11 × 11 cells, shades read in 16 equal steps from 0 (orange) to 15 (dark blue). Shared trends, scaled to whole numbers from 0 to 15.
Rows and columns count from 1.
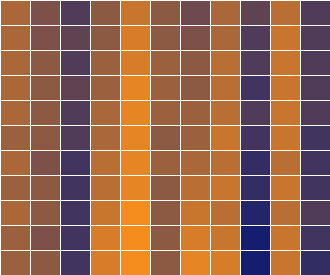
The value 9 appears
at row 1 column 7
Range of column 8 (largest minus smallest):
3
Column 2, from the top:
8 8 7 7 7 7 8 7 7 8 7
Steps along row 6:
up up down down up down down up down up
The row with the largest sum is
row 1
